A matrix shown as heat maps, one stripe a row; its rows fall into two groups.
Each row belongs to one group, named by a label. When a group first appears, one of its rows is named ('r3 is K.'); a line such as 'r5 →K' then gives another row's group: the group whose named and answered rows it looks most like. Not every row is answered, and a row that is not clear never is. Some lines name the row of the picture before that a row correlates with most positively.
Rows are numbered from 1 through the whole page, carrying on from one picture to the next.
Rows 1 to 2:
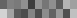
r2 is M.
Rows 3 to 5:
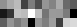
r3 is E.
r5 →M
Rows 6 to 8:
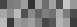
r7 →E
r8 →E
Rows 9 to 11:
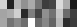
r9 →E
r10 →E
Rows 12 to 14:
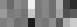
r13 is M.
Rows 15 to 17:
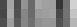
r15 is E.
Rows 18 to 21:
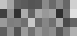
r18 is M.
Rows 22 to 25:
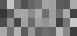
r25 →E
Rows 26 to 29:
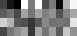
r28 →M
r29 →M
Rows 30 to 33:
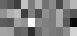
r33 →M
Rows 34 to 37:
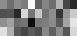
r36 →M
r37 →M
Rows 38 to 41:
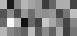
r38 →E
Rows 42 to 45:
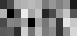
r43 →E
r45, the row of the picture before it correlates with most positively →39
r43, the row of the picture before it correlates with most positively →38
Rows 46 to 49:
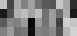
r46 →E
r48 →M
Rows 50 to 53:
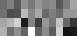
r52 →E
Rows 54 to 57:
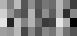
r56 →E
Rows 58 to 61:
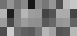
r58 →M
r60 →E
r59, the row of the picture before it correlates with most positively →56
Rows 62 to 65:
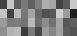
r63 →E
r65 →E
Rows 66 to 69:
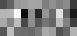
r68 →E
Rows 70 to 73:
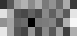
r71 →M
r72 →M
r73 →M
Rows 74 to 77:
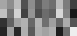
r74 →E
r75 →E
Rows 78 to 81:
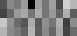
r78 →M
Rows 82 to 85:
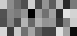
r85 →E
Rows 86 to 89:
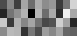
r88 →E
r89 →E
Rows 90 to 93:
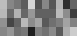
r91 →E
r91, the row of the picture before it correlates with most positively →88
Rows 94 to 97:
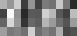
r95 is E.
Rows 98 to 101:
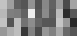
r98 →M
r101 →E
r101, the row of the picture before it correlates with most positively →94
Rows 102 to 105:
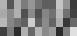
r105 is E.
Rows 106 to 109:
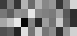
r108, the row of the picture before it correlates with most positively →103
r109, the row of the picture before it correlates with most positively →105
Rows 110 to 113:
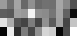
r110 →E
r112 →M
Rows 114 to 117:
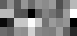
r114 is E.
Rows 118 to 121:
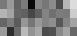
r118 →M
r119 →M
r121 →E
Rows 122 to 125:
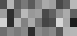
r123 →E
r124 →E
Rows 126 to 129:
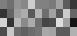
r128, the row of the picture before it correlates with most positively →124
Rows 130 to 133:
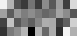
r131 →E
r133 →M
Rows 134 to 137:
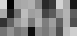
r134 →E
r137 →M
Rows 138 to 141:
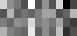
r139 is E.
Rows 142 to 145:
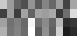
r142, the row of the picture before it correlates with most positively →138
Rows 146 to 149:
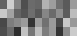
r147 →M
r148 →M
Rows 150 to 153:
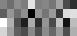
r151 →M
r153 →M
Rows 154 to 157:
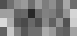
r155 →M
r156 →M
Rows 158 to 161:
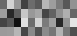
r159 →E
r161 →E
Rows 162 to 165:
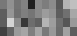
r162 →M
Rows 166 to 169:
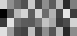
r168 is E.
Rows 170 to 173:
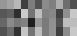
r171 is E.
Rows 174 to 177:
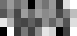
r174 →M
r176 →M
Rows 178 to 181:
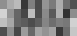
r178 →E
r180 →M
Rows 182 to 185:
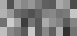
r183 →M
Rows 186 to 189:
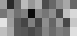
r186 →E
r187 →M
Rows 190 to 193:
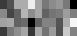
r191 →E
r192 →M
